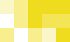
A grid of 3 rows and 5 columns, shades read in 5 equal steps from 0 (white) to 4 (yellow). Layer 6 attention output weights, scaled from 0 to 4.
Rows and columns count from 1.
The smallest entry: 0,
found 2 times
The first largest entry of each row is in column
3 3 5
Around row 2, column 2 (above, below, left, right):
2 0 0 4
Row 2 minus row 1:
-1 0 0 -1 -1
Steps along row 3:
down up down up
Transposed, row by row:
1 0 2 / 2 2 0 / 4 4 2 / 4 3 1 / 4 3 4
